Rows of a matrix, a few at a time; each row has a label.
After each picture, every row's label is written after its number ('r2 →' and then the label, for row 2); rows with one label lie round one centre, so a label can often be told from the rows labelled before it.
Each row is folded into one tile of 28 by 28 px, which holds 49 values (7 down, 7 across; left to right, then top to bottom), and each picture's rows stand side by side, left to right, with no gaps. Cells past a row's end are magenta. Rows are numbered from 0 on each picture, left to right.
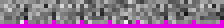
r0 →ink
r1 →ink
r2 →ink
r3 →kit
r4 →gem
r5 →ink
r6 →kit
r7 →ink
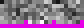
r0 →kit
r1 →gem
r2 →kit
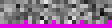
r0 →ink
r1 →gem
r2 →gem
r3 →kit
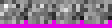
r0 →ink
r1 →ink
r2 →ink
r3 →ink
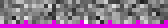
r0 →gem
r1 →ink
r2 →kit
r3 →gem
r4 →kit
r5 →kit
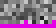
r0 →ink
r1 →gem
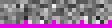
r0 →ink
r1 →gem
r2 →gem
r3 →gem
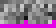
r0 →ink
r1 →ink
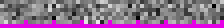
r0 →kit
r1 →ink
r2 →kit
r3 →gem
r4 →ink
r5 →kit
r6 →kit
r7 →ink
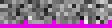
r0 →kit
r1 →kit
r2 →ink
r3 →gem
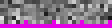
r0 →gem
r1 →kit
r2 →gem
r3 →ink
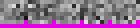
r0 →ink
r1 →kit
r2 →ink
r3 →gem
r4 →gem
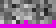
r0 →gem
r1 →kit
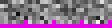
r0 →kit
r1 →gem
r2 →kit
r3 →gem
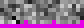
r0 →gem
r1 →kit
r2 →ink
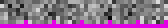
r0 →kit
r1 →ink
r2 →gem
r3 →ink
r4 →kit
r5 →gem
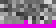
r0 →kit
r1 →gem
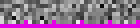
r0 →gem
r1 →gem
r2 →ink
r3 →ink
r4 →kit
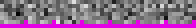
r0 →kit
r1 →kit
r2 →gem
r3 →kit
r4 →kit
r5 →ink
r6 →kit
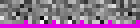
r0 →kit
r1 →gem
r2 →gem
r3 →gem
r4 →kit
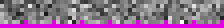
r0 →kit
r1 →kit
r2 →gem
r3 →kit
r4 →kit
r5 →ink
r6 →gem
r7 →ink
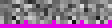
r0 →gem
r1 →kit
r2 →gem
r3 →gem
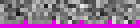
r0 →kit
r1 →ink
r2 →gem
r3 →kit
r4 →gem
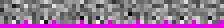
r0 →gem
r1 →gem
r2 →ink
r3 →gem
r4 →kit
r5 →gem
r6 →gem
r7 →gem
